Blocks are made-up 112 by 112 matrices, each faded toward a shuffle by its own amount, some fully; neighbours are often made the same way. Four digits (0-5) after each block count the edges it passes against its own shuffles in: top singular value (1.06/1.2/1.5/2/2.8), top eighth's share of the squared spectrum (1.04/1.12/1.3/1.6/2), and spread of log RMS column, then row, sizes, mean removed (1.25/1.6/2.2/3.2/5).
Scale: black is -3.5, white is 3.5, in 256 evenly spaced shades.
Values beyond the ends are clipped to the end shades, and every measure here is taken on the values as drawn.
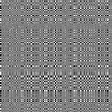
5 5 5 5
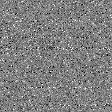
1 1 0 3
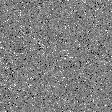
0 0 0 0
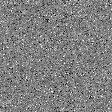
0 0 0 1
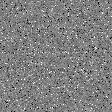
0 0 0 0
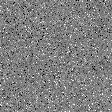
0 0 0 0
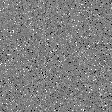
2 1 0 0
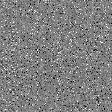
3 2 1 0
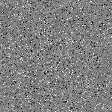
2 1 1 0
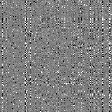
5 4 4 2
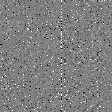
4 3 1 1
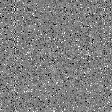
4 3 2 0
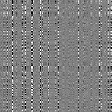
5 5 5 3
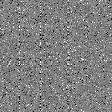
4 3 2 0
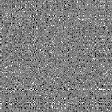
4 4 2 3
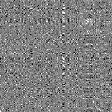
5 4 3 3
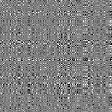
5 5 4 4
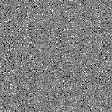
4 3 2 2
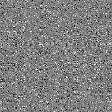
4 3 2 2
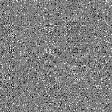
4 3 2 2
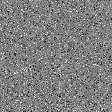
3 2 0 0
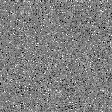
3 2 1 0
